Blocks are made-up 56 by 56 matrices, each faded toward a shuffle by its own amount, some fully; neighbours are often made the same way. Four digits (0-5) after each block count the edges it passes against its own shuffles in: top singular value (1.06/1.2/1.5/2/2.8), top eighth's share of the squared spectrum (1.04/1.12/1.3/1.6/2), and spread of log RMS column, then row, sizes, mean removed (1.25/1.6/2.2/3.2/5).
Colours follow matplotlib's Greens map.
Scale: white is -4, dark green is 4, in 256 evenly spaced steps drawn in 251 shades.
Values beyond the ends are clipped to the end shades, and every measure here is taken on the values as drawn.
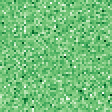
1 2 1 0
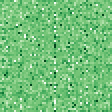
2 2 2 0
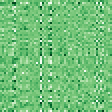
5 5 3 2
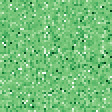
2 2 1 0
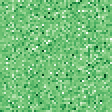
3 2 1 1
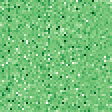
2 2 1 0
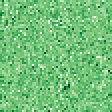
2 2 0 0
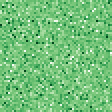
2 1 0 0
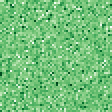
1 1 0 0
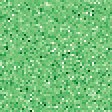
0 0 0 0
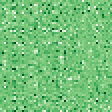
4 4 2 2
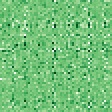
4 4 3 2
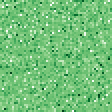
0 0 0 0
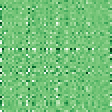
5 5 3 3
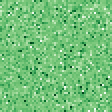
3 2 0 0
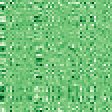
4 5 3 3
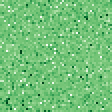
1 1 0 0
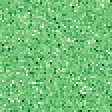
1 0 0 0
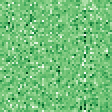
3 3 2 0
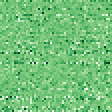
2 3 1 3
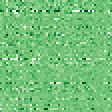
3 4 2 3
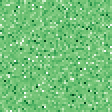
0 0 0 0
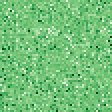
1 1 0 0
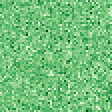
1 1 2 0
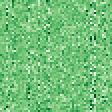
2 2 3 0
